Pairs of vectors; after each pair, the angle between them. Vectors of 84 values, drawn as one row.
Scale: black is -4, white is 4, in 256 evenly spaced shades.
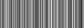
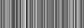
orthogonal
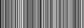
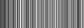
partly aligned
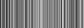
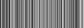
nearly parallel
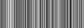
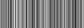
partly opposed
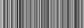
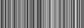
partly opposed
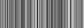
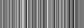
partly opposed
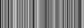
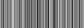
orthogonal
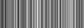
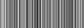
nearly opposite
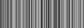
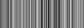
nearly parallel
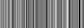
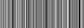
nearly parallel
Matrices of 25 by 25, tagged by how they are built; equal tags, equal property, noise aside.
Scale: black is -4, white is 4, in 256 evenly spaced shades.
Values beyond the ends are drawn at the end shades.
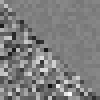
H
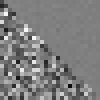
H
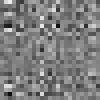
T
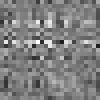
T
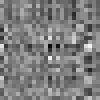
T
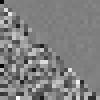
H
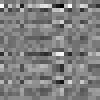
T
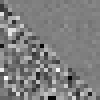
H
